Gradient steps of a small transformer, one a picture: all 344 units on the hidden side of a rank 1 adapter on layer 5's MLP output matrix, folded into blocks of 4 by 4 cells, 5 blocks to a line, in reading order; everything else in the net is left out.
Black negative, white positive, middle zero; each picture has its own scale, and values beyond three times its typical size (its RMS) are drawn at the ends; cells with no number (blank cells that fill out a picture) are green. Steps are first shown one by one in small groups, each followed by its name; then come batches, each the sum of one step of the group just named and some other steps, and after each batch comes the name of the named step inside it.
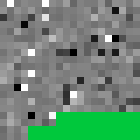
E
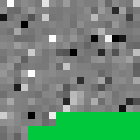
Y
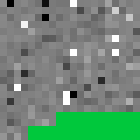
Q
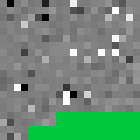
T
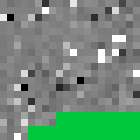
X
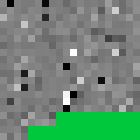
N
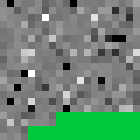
N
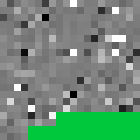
Y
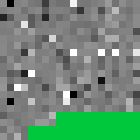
Q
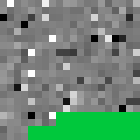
Y
